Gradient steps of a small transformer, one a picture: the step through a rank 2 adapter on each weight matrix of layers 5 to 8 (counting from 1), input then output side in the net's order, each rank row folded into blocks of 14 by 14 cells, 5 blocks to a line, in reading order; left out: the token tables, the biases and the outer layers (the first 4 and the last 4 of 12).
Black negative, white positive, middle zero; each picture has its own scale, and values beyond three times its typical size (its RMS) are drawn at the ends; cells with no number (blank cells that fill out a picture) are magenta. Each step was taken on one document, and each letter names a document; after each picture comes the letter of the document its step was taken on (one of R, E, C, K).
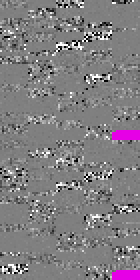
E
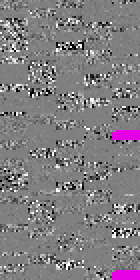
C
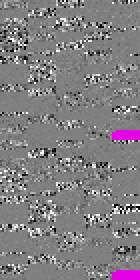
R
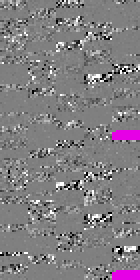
E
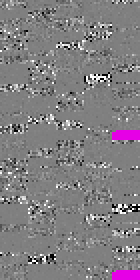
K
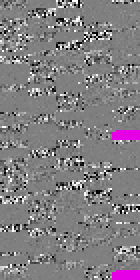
R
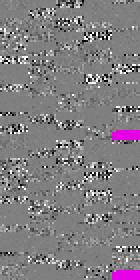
K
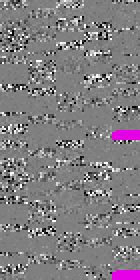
R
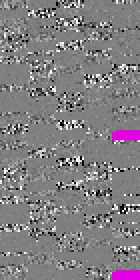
R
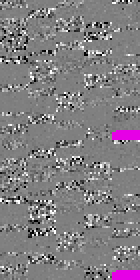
R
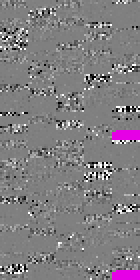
K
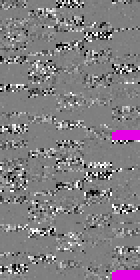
E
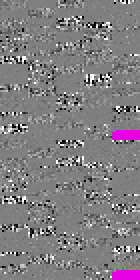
C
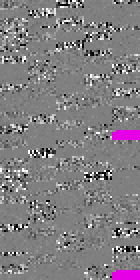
C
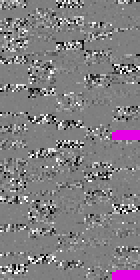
E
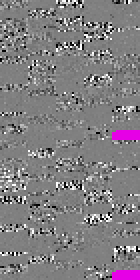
C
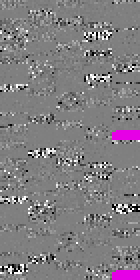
K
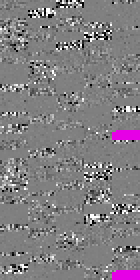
C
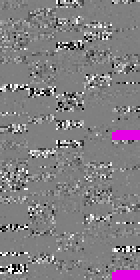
K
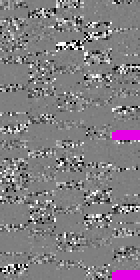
R
